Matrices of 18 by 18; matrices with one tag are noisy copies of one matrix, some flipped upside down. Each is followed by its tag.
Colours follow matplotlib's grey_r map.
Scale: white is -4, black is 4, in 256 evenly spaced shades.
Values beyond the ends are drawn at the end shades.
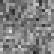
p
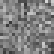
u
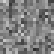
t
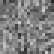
u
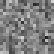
t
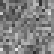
p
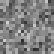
t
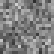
p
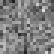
u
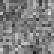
p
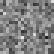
t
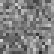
p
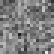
u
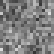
p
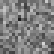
u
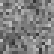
p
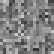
t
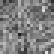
u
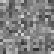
t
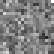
t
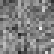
u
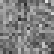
u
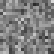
t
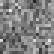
p
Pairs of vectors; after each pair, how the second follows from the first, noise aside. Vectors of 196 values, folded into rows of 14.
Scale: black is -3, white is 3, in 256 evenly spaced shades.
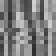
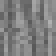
shrunk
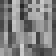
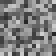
shuffled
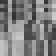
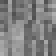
shrunk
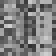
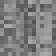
shrunk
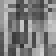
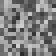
shuffled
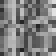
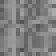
shrunk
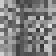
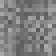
shrunk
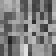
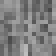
shrunk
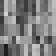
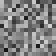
shuffled
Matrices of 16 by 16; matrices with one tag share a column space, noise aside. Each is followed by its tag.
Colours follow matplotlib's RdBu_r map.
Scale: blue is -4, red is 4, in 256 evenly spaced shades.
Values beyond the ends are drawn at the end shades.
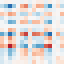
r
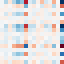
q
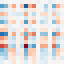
r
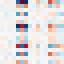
q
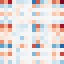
q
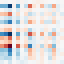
r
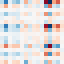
q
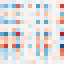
r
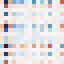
q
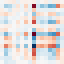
r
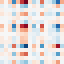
q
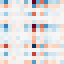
q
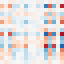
r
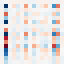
r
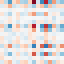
q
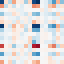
q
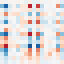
r
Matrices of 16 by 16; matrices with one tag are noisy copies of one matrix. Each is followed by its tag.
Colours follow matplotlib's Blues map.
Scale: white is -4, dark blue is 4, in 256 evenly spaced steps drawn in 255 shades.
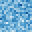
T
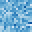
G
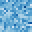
G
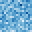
T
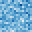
T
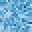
G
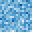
T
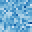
G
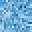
G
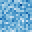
T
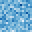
T
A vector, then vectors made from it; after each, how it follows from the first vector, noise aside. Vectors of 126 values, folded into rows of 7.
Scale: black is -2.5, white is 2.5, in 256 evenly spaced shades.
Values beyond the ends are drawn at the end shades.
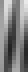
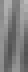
shrunk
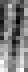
reversed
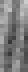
shrunk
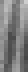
shrunk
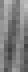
shrunk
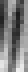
reversed
